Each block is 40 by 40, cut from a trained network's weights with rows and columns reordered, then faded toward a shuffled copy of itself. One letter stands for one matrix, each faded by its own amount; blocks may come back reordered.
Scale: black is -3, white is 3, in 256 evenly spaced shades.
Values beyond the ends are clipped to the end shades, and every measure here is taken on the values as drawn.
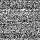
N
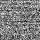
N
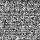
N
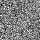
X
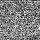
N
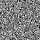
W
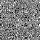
W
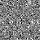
W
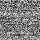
N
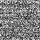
N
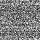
N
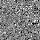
W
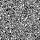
X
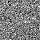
X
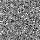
X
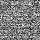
N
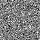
X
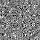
W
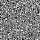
X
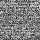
N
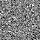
W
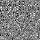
W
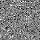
W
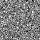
X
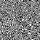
W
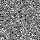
X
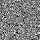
X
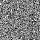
X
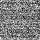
N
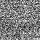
N
